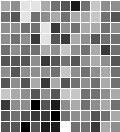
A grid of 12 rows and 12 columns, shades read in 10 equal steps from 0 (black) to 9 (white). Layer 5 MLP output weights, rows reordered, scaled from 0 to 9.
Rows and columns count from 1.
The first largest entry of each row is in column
3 3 5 5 7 10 7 4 1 8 12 7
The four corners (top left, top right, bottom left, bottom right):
6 5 3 5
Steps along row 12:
same down up down same up down same down up down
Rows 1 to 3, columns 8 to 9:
1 4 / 6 6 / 4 6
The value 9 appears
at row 12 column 7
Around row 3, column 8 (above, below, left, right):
6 6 5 6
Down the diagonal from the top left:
6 3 4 2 6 3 7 4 4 5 4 5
